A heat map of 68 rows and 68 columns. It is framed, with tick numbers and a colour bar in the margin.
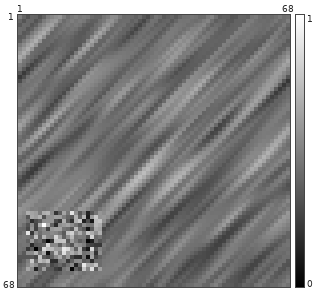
The distribution is heavy-tailed on both sides. Streaks slant up to the right. No overall slope runs across the table. An odd patch, rougher than its surroundings, sits in the bottom left. The halves do not mirror each other.
